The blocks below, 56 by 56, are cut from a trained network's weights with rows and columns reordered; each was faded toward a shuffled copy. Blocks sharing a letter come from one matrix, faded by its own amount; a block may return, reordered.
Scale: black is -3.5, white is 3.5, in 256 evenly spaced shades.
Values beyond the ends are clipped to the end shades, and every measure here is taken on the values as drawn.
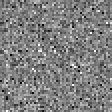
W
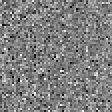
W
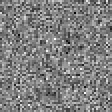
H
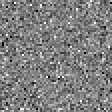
W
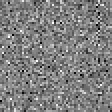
W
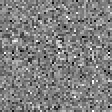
W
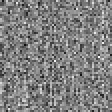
H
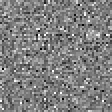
W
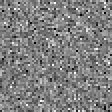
W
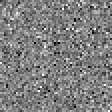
W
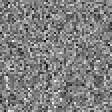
H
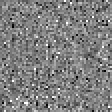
W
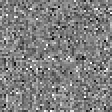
W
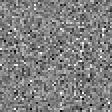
W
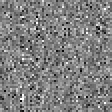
W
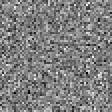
H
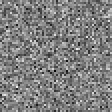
H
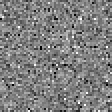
W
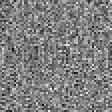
H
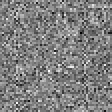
H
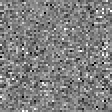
W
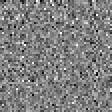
W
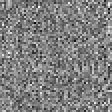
H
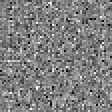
W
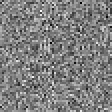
H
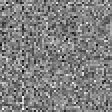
H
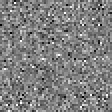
W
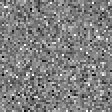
W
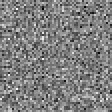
H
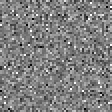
W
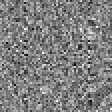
H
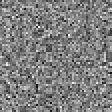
H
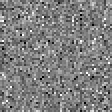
W
